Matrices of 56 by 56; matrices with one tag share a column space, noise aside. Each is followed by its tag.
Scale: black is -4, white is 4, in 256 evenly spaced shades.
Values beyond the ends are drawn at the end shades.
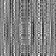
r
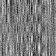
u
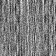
u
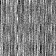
u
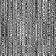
r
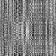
r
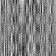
u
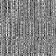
r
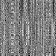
r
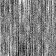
u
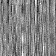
u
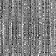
r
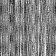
u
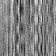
u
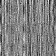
u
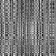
r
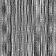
u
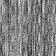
u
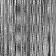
u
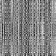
r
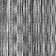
u
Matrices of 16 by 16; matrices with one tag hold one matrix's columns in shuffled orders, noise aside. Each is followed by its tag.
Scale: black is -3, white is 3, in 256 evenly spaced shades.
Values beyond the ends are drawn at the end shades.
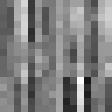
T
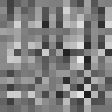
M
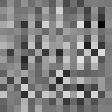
M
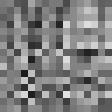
M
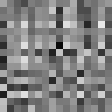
M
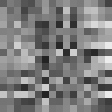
M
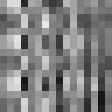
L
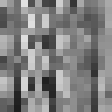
L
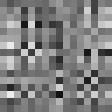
M
